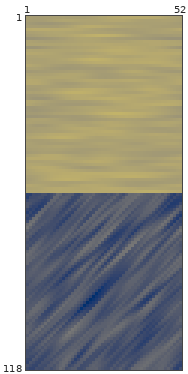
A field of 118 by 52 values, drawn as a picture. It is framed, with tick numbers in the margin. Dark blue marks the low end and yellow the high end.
The table splits into 2 rows of 1 panel. Panel 1,1: high, streaked across, faint in contrast. Panel 2,1: low, slanting up to the right.
